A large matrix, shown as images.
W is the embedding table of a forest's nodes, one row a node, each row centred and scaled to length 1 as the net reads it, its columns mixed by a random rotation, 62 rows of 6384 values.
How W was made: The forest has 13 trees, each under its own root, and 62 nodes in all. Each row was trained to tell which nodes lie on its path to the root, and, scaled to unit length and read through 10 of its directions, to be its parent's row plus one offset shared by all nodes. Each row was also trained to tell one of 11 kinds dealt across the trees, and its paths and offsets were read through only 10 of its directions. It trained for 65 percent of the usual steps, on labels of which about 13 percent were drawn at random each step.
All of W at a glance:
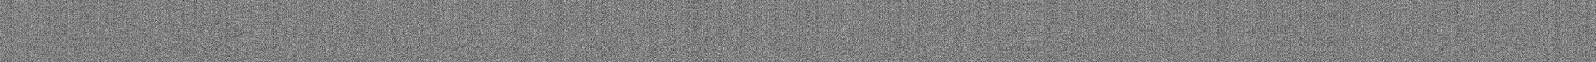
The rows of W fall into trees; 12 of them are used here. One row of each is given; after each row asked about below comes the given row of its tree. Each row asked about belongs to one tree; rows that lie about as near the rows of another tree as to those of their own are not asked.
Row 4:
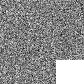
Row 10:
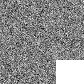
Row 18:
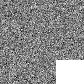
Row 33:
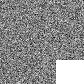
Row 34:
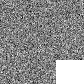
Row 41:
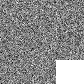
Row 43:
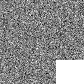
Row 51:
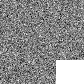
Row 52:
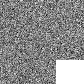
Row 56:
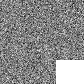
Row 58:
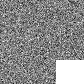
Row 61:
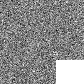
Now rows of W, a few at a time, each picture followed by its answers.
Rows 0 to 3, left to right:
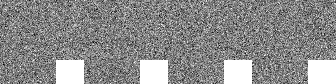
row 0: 18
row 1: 34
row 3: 56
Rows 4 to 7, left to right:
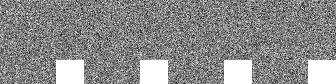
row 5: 61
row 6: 51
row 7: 56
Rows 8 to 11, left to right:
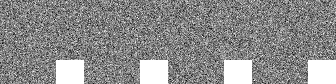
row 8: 52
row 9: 43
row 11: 58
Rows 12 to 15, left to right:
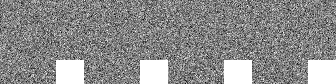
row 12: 34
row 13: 51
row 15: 58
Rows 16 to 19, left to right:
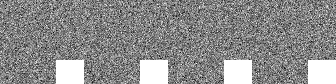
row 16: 61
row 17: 51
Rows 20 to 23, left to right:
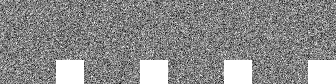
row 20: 41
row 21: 58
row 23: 56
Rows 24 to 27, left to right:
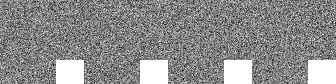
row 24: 4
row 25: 52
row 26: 52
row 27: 51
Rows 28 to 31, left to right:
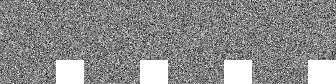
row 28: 43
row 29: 33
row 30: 33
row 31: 33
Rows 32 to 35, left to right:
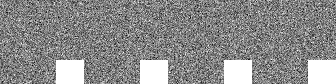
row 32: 58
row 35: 41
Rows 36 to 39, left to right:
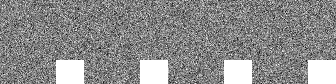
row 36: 33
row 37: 61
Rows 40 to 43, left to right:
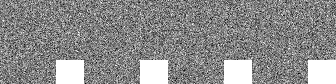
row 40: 52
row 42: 51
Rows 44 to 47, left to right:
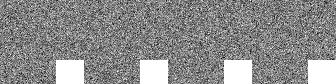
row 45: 61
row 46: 56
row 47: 56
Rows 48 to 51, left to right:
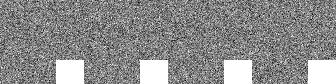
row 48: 4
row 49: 41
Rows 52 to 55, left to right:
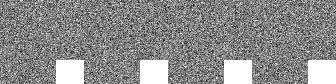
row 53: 41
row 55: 52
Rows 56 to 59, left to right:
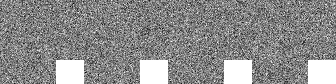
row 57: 43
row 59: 34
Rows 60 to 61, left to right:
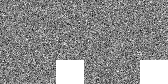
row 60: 33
